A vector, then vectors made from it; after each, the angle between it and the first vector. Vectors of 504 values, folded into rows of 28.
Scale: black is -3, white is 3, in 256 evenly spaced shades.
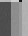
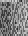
partly aligned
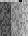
nearly parallel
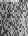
partly aligned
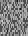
orthogonal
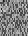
orthogonal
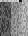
nearly parallel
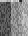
nearly parallel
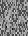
orthogonal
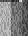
nearly opposite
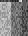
nearly opposite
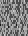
orthogonal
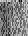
partly aligned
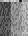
nearly parallel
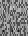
orthogonal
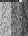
nearly opposite
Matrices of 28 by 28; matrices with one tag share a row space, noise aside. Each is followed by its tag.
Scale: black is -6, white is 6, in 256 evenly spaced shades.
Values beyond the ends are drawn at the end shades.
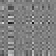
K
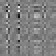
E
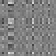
K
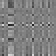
K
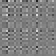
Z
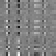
E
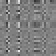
E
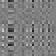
K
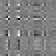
E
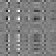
E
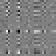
E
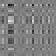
K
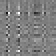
E
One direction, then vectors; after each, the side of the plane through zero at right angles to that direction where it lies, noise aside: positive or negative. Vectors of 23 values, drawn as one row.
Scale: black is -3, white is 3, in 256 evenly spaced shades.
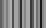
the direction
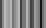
positive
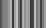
positive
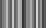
negative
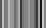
positive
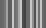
negative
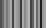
positive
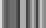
negative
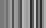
positive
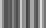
negative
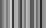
positive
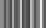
negative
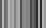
positive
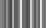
negative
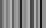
positive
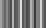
negative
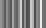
negative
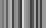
positive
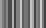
negative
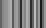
positive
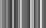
negative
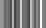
negative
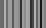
positive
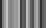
positive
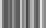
negative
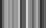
positive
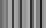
positive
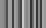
positive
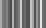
negative
